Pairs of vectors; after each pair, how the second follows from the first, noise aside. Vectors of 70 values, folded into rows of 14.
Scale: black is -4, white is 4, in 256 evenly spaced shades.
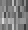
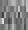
sign-scrambled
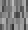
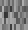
shuffled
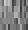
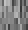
copied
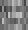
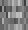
copied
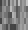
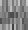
sign-scrambled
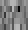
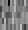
shuffled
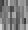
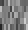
sign-scrambled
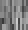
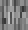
wrapped around
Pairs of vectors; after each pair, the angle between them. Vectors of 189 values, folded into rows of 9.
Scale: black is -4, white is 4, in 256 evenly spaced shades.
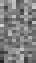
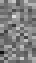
partly aligned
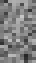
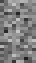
partly aligned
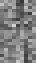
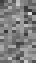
partly opposed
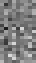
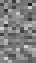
partly opposed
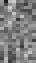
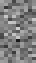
orthogonal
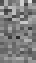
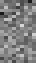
partly opposed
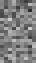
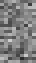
orthogonal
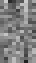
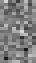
partly aligned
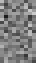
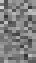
nearly parallel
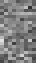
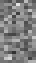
orthogonal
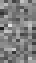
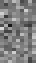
nearly opposite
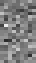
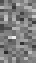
orthogonal
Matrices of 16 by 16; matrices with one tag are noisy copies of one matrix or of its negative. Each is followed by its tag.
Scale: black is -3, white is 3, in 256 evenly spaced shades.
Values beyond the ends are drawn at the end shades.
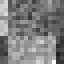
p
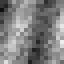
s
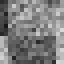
p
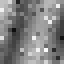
s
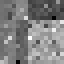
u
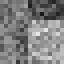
u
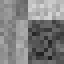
u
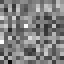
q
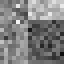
u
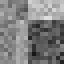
u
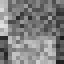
p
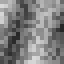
s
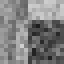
u
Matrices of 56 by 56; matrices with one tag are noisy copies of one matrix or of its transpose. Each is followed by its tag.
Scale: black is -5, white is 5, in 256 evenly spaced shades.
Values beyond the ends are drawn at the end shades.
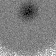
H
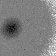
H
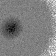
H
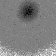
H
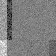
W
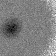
H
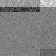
W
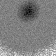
H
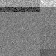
W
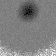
H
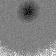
H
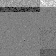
W
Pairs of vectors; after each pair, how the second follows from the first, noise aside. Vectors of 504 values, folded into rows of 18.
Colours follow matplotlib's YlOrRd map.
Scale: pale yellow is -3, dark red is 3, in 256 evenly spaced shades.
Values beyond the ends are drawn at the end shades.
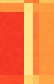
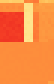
partly zeroed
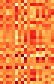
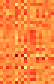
shrunk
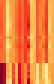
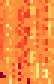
partly zeroed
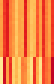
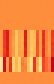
partly zeroed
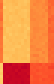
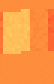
partly zeroed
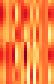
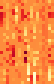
partly zeroed
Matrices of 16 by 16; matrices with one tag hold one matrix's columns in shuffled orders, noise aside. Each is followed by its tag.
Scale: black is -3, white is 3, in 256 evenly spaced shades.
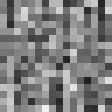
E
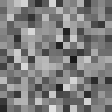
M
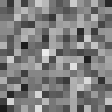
M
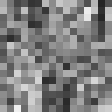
E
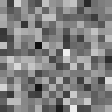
M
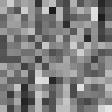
E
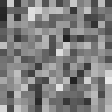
E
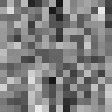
E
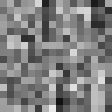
E
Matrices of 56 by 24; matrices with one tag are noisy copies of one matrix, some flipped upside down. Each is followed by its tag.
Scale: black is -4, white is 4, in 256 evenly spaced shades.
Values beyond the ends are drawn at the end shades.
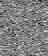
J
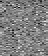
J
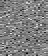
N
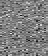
N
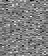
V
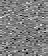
N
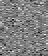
J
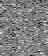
J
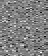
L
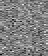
J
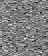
L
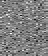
N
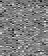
J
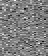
L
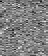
J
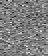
N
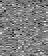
J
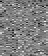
J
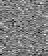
J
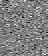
V
